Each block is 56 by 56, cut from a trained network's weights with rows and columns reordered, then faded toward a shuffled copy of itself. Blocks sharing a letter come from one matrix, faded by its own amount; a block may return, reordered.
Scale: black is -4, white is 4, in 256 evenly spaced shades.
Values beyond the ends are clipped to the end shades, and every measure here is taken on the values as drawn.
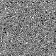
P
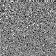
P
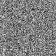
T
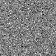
P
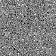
P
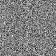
T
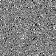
P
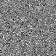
P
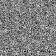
T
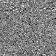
P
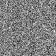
T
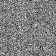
T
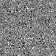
P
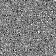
P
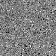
P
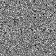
P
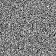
T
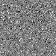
P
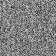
T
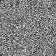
T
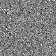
P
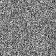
T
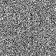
T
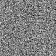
T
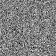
T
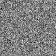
T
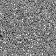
P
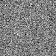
T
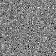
P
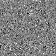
P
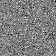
P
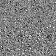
P
